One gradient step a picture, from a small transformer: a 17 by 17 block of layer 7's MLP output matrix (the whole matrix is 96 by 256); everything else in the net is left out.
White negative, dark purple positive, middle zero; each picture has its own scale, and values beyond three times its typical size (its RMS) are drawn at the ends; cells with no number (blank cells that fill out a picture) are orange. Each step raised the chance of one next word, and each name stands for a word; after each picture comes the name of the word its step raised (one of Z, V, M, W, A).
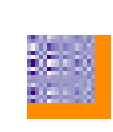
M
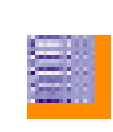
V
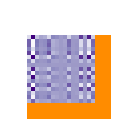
V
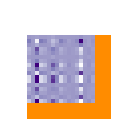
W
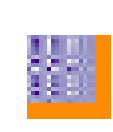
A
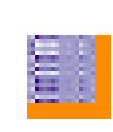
V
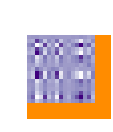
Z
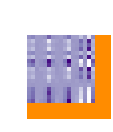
M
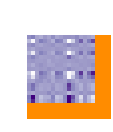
Z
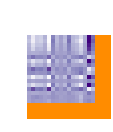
A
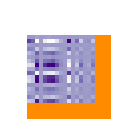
W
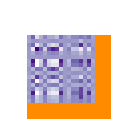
M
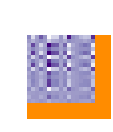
V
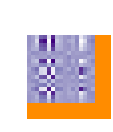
A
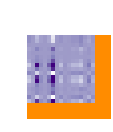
W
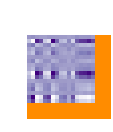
Z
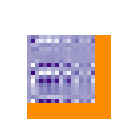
W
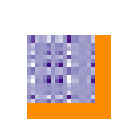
W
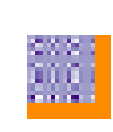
Z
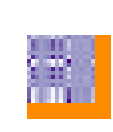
M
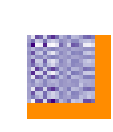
V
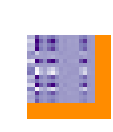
A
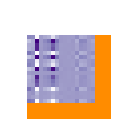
M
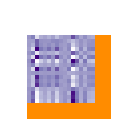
M
